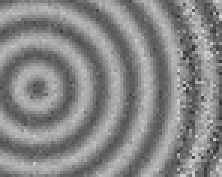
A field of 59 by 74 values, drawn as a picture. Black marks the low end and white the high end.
Rings: centred on the middle left. Seam: vertical, 80% of the way across, the left part calmer. Average level on the scale: 50%. Slope: none.
